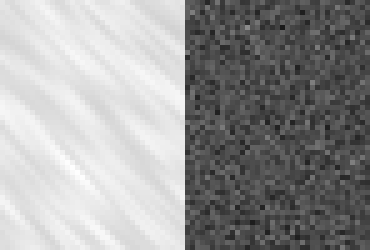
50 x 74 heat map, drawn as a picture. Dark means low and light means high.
It is made of 1 by 2 panels. Panel 1,1: very high, slanting down to the right, faint in contrast. Panel 1,2: low, fine-grained.
